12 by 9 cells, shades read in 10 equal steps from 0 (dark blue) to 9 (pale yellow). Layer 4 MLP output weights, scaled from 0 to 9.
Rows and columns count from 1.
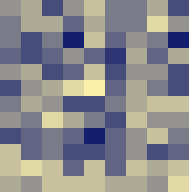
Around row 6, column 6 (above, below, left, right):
2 4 9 6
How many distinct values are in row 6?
7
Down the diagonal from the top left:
5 6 4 5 7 3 6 5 4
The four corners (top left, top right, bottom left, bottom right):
5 2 6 8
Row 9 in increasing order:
0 2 3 3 3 4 4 5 7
